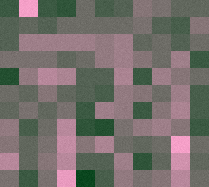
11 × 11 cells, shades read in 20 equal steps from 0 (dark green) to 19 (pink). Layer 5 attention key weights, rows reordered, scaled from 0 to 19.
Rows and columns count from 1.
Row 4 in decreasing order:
12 12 11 10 9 9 9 8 8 7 4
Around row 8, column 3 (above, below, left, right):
7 9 5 14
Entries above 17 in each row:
1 0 0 0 0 0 0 0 1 0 1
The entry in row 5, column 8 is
4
